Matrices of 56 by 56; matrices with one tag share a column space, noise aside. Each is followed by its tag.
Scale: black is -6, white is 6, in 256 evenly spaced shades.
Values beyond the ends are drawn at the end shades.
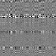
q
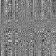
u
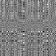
u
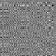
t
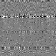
q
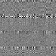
q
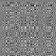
t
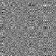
t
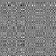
t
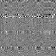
q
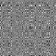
t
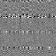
q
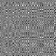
t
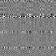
q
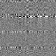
q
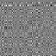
t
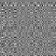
t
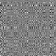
t
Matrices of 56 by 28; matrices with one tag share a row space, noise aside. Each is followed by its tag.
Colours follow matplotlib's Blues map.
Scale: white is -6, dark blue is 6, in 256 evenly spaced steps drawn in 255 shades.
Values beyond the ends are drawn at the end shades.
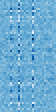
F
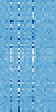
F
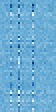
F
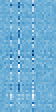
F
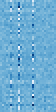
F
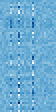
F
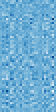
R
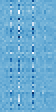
F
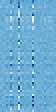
F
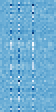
F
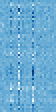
F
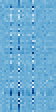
F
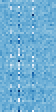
F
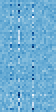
F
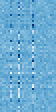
F
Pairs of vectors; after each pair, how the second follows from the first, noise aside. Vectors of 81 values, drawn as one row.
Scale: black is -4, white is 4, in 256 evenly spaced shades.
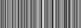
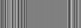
partly zeroed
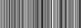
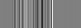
partly zeroed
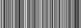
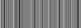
partly zeroed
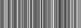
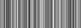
sign-scrambled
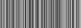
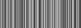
negated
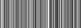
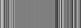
partly zeroed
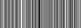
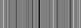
partly zeroed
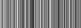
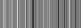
partly zeroed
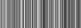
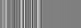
partly zeroed
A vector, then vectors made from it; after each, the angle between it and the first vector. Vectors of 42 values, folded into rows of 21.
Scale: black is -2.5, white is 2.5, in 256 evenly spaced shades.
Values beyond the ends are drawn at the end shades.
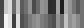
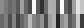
partly opposed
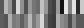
partly aligned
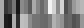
nearly opposite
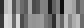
nearly parallel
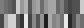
orthogonal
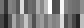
partly opposed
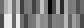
nearly parallel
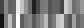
partly aligned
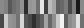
orthogonal
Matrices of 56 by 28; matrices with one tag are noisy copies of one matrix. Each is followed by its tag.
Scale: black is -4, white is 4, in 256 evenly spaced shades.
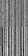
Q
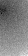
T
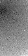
T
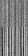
Q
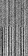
Q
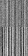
Q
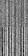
Q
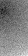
T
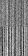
Q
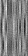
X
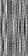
X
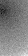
T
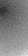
T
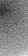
T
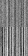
Q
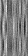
X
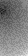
T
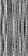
X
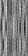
X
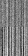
Q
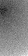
T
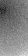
T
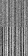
Q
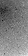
T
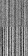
Q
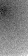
T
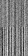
Q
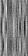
X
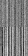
Q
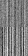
Q
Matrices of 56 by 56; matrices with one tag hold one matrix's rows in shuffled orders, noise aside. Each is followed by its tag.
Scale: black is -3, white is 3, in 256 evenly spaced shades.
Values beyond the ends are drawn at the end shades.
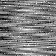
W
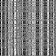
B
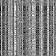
B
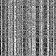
B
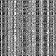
B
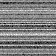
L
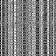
B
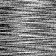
W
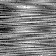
W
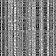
B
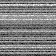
L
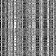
B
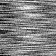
W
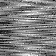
W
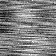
W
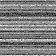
L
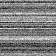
L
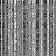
B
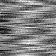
W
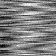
W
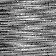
W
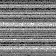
L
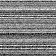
L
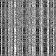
B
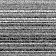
L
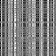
B
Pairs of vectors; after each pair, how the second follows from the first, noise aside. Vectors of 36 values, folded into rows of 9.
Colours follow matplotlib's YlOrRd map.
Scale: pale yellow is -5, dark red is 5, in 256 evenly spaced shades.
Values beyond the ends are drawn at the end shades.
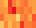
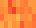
shrunk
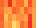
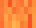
shrunk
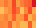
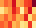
scaled up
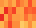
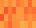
shrunk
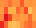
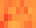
shrunk
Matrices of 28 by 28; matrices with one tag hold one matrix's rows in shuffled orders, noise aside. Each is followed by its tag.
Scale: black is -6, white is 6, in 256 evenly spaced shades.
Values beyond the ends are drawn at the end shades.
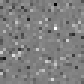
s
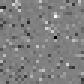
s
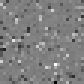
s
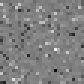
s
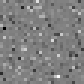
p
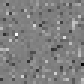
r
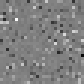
r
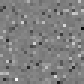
r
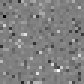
p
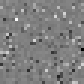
r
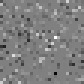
s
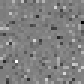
r
